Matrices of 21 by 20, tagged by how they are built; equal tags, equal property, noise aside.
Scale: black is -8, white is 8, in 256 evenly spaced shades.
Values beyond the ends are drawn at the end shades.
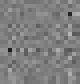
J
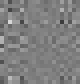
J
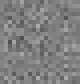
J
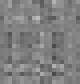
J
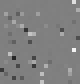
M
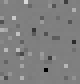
M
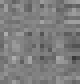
J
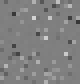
M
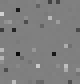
M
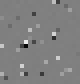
M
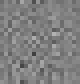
J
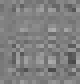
J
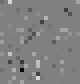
M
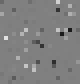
M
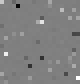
M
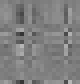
J
